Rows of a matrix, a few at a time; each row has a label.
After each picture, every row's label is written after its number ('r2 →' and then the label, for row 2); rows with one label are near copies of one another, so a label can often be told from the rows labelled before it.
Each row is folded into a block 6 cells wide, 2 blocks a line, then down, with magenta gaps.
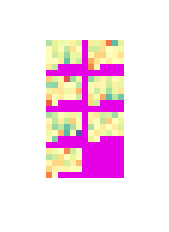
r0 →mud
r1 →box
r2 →box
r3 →mud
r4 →mud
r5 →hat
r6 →box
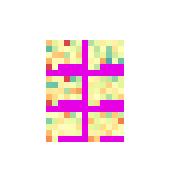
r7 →box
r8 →mud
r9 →box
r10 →hat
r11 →box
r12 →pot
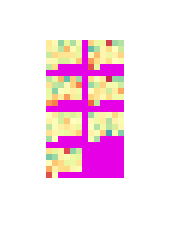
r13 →hat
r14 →box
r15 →pot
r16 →box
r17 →hat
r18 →mud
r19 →box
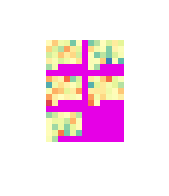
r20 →hat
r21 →mud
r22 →box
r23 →box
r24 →mud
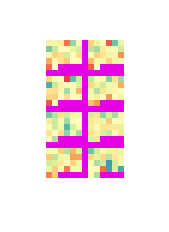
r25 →box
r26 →box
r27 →box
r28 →pot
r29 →mud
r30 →hat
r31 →pot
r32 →mud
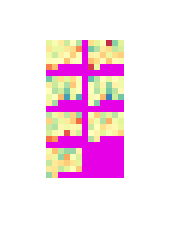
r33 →pot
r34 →box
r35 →mud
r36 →mud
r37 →pot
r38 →hat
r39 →hat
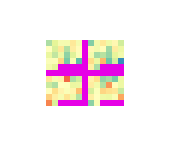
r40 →mud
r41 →mud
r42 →box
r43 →hat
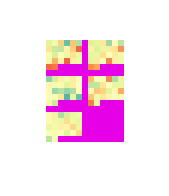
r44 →pot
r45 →pot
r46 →mud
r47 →box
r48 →hat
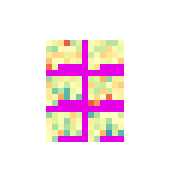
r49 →box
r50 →hat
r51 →mud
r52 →pot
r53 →mud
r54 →mud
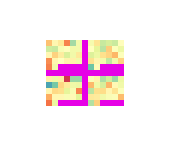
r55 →box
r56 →hat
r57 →box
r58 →hat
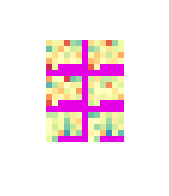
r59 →box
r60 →box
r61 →box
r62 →hat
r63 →mud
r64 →mud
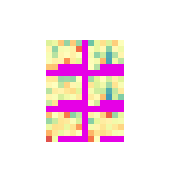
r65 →pot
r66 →mud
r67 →hat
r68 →mud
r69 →box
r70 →box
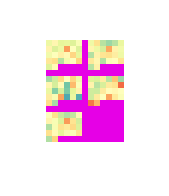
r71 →hat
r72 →hat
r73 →mud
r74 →pot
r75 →hat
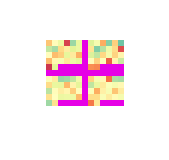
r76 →box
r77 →pot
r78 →hat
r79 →box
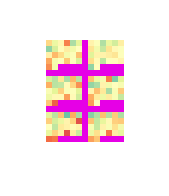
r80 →box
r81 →hat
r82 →pot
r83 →box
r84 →pot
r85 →pot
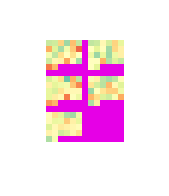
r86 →pot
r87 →mud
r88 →pot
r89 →hat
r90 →hat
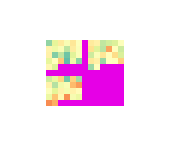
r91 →mud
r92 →hat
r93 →pot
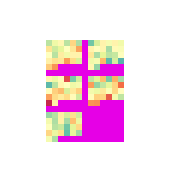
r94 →pot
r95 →mud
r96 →box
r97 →pot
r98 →mud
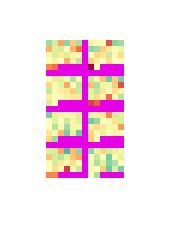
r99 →pot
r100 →box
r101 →hat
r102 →pot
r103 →mud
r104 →box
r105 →pot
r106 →mud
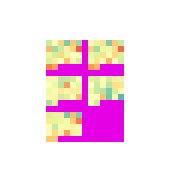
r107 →pot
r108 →pot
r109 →hat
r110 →mud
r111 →pot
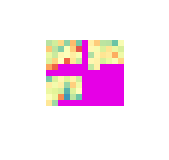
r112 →pot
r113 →hat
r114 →mud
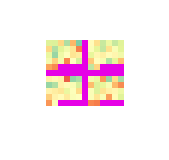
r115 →pot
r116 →hat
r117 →box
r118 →pot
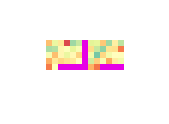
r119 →box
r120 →pot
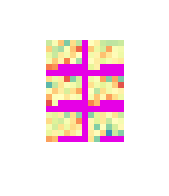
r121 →pot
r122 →hat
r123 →box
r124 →pot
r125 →pot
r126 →mud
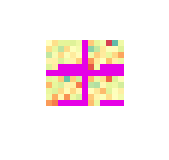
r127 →hat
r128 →box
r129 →pot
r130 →box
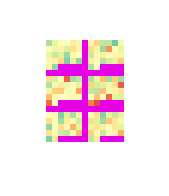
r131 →mud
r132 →hat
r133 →box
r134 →pot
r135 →hat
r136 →hat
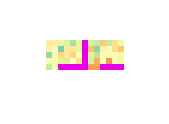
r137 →hat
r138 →pot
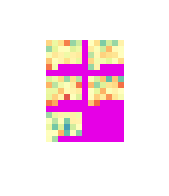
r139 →box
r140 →hat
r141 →pot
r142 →pot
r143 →mud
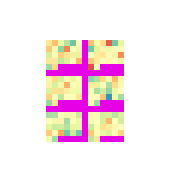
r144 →hat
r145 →box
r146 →hat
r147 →mud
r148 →mud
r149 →hat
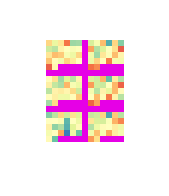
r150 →box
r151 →pot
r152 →hat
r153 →pot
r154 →mud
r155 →pot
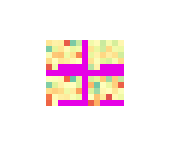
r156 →box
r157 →hat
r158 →box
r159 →pot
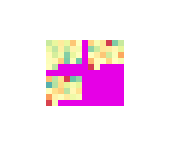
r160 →mud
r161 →box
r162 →box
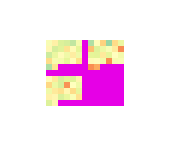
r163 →hat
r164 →pot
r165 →hat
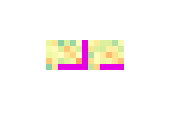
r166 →hat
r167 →hat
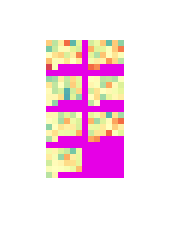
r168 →box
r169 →pot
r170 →mud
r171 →hat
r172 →hat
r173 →pot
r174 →hat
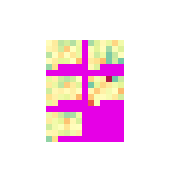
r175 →hat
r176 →mud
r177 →hat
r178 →box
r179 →hat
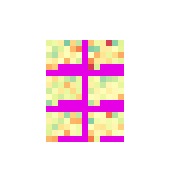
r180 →pot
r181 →box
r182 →hat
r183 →hat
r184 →pot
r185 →box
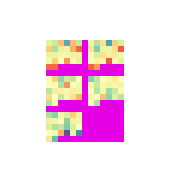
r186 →pot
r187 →pot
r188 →hat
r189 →mud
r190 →mud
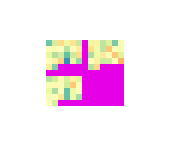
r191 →mud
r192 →hat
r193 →mud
